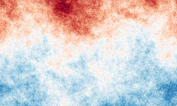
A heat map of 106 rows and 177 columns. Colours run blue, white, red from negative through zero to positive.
There are no regular stripes. The top middle is the ninth with the highest average. The field is smooth, with broad soft blobs. There is an overall slope up to the top. No row or column stands out. The bottom right is the ninth with the lowest average. There are no lone odd cells.
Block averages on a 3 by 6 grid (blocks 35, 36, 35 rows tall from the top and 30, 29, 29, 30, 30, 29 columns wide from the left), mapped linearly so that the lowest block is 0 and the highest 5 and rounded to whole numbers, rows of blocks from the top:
445433
222212
011110
